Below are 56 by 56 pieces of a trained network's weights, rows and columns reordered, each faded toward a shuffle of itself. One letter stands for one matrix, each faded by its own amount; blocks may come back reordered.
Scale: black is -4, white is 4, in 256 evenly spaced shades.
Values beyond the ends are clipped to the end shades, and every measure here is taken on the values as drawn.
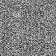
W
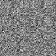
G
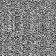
W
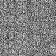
W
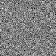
G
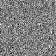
G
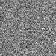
W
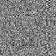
G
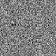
G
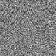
G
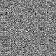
W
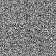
W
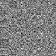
G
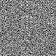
G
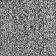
W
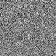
W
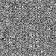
W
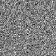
G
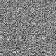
G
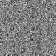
W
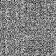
W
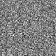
W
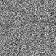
W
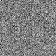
W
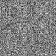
W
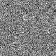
W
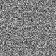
G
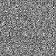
G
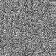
W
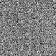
W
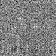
W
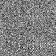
W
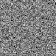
G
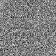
G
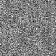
W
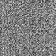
W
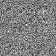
G
